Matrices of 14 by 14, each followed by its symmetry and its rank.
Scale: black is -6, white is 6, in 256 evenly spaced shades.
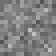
symmetric, full rank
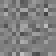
neither, rank two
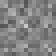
symmetric, rank three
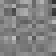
neither, rank two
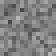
symmetric, full rank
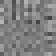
neither, rank three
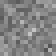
symmetric, full rank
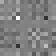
symmetric, rank three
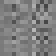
neither, rank two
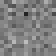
neither, rank three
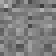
neither, rank three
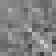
symmetric, rank three
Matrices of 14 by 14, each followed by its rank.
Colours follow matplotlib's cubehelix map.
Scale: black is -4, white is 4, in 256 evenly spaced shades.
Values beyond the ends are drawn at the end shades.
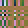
one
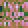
three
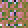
two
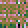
two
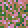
full rank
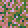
full rank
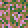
full rank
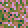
full rank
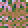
three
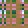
one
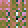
two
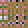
two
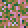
full rank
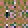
two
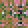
three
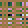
one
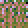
three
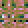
two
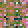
three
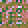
three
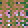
three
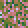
full rank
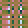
one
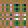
one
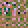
three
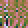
two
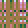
one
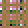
one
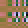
one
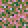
full rank
